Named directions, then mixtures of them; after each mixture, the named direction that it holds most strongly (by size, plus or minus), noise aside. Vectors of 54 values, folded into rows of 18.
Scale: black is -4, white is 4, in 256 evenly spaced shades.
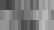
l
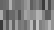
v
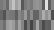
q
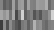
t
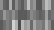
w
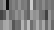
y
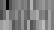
y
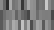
w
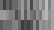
l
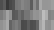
l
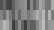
l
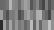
v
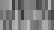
t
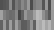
v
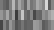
t
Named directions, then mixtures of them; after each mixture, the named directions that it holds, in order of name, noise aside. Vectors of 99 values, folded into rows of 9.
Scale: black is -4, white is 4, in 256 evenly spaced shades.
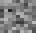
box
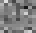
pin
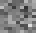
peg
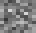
box, pin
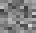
peg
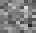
peg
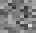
peg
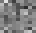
pin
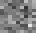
peg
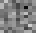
peg, pin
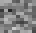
box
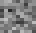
box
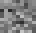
box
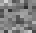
box, pin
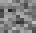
box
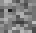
box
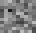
box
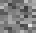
peg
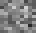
peg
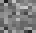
pin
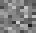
peg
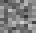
box, peg
